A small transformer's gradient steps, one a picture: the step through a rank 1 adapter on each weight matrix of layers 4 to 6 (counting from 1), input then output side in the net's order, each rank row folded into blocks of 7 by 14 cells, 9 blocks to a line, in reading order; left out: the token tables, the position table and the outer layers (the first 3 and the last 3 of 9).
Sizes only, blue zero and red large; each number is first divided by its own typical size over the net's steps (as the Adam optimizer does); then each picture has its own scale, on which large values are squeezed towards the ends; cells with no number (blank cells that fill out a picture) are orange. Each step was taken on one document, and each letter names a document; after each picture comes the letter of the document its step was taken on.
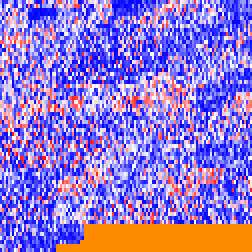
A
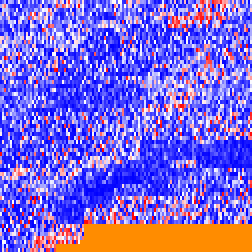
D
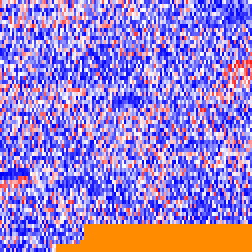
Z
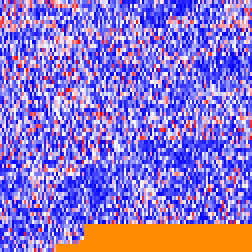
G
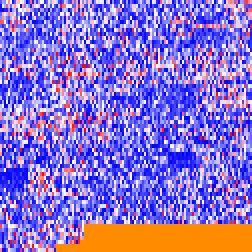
G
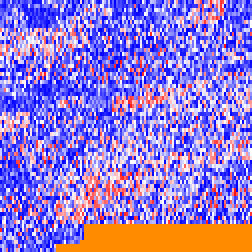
A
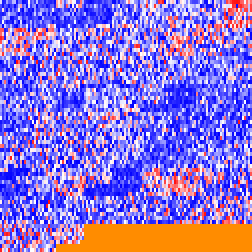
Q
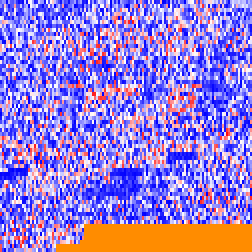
Q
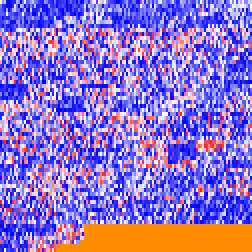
Q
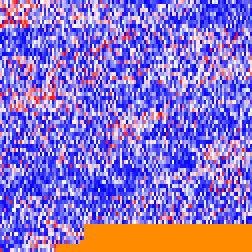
G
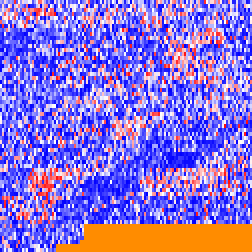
Z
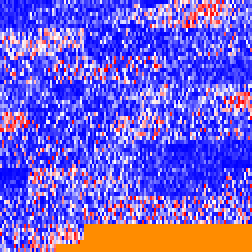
D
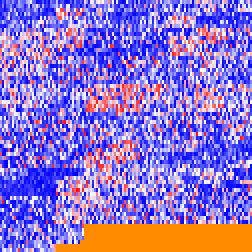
A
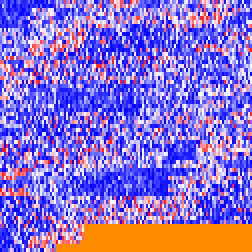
D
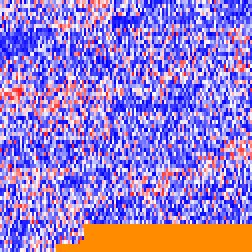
Z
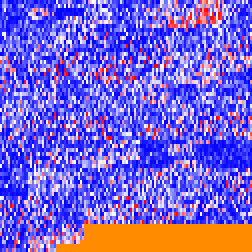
D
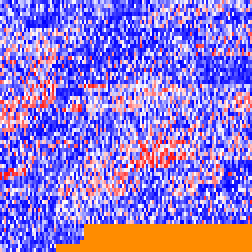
A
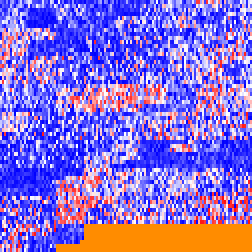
A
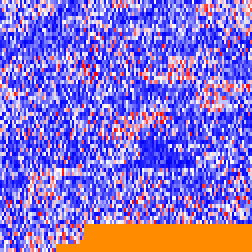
G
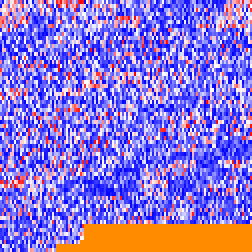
G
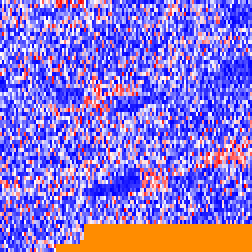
G
